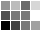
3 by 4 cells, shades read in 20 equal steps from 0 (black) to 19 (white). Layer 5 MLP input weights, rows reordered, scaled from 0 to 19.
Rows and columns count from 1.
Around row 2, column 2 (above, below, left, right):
14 5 6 9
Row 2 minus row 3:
6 4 0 7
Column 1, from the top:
11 6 0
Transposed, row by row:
11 6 0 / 14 9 5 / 8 9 9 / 16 19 12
